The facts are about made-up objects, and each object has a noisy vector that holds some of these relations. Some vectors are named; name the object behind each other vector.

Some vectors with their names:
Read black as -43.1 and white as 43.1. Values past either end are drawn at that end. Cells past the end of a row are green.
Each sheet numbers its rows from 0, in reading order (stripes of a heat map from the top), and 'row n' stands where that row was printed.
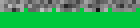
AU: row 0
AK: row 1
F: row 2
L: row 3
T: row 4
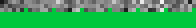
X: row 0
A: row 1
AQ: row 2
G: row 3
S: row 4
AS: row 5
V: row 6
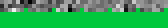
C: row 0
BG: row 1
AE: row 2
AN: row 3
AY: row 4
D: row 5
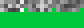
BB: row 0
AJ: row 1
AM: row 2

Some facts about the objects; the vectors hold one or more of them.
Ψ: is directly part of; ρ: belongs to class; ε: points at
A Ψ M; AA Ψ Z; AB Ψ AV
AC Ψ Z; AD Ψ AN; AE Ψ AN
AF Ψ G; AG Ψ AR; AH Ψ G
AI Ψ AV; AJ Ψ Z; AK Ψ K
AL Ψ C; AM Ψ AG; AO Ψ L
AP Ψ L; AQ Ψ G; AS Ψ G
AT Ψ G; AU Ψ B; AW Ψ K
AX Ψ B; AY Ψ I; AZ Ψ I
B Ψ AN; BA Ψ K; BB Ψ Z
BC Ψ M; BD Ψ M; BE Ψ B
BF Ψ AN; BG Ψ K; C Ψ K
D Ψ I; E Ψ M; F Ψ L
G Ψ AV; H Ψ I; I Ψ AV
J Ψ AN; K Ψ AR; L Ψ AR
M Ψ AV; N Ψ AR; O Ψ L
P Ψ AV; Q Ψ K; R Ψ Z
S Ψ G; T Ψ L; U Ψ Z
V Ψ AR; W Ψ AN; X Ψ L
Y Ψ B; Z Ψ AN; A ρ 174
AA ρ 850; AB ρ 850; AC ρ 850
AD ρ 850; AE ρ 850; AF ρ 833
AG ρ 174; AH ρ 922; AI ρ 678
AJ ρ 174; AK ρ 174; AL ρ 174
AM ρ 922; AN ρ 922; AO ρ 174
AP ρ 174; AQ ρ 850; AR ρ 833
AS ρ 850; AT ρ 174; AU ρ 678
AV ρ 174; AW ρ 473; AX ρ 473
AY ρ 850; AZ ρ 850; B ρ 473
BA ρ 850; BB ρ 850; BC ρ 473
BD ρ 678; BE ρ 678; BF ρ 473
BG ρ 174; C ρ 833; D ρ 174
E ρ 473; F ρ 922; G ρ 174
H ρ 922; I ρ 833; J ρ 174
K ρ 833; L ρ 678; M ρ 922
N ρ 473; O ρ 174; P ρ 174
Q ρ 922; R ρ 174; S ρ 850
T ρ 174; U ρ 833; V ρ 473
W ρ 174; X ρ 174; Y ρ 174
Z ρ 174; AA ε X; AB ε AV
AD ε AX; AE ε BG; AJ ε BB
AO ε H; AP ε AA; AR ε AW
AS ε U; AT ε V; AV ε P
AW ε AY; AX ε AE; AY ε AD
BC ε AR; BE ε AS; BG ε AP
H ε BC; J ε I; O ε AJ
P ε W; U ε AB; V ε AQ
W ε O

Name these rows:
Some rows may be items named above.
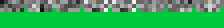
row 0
X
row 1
AY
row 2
Q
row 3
AB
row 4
AB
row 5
J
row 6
AL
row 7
AJ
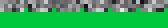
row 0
AC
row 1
I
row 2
N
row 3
AF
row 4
AW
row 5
AX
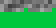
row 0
AM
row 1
AG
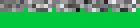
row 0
AG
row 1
BE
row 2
H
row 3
AW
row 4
AS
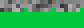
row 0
AT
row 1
AM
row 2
O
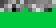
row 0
AA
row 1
BC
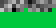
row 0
AA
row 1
AP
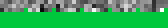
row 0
E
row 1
AD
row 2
I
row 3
AO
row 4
W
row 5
BA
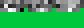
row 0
AR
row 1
K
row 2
U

